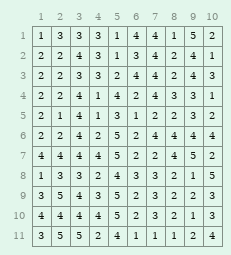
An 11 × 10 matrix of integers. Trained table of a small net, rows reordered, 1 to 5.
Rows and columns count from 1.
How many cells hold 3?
23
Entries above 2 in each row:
6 5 6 5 3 6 7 6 7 7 5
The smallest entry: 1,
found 16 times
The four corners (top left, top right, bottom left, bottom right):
1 2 3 4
